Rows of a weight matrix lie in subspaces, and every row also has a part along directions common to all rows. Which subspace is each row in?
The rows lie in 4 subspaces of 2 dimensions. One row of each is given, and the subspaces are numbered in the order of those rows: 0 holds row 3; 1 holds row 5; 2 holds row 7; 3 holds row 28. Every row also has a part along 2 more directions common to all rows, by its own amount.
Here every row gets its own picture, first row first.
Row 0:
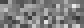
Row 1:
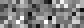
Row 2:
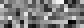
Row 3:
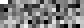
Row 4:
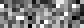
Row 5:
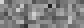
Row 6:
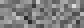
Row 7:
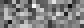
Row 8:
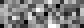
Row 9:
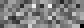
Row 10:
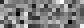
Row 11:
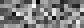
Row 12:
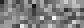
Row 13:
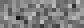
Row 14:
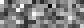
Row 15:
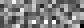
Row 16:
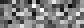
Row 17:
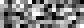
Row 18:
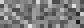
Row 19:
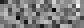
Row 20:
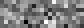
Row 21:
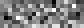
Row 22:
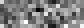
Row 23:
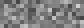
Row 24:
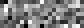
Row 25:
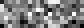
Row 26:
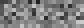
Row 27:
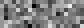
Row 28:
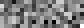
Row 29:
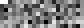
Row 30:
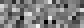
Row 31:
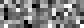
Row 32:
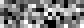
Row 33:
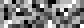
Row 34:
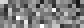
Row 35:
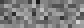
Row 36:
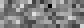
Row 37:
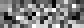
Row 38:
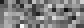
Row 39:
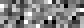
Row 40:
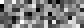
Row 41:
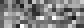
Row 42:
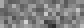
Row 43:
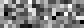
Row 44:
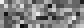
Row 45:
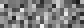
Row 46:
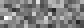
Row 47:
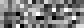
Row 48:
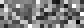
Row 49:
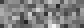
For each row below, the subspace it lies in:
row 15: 3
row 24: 0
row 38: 1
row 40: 3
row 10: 1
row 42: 3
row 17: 1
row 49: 3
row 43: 2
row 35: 2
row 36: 1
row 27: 2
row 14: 1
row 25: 3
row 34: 0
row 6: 2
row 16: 2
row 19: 0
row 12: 1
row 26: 2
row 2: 1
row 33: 2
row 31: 2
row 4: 0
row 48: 2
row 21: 0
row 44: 1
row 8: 3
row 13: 0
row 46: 2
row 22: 3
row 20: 3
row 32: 3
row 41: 1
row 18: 2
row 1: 3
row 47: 1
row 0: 0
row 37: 0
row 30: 3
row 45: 0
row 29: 0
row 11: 2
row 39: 3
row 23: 2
